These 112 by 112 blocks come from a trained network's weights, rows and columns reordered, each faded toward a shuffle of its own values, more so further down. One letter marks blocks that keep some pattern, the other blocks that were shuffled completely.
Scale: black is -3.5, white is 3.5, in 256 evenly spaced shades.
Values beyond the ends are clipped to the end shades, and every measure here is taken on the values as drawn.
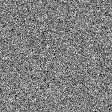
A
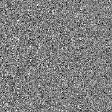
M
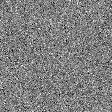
A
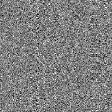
M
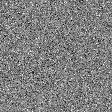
A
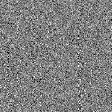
M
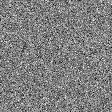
A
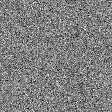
A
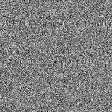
M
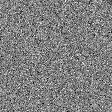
A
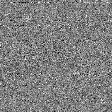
M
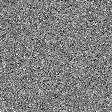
A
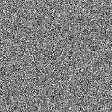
M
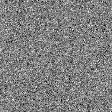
M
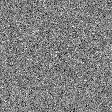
A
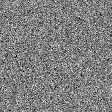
A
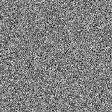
M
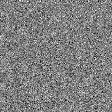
M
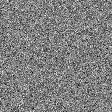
A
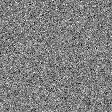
A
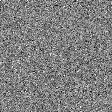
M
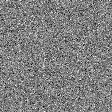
A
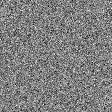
A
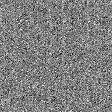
M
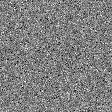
A
